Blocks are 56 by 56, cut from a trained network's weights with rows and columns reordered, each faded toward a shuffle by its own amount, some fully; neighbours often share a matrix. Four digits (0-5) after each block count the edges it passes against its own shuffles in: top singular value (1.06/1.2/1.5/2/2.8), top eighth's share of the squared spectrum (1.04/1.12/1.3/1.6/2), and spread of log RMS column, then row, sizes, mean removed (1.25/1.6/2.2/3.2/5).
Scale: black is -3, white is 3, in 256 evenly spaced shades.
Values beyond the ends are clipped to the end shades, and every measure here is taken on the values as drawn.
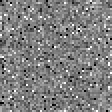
1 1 0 0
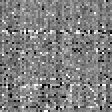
3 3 0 3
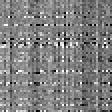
4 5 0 4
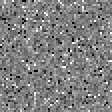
0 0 0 0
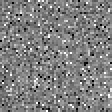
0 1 0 0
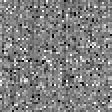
2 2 0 2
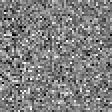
2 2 1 1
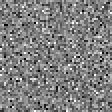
0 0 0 0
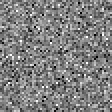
0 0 0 0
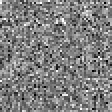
2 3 1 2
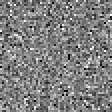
1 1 0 0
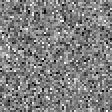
0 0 0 0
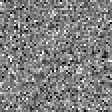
0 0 0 0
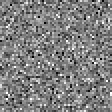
0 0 0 0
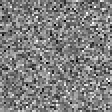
0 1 0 0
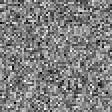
2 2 0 0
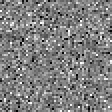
0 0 0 1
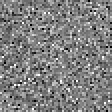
1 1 0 0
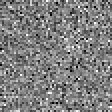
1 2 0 0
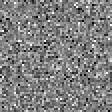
0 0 0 0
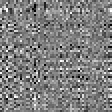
4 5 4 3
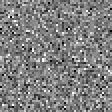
2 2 0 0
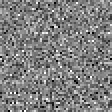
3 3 0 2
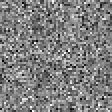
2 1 0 0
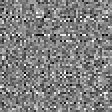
3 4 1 3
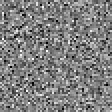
2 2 0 0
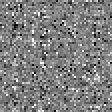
1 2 2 0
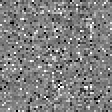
0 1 1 0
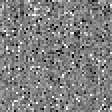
1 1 0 1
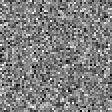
1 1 0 0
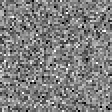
0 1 0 0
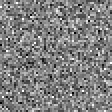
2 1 0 0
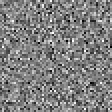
3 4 1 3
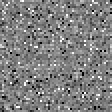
1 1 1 0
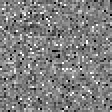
1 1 1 0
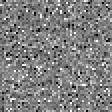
1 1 0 0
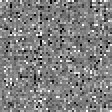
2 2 2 0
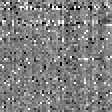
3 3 0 2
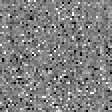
1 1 0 1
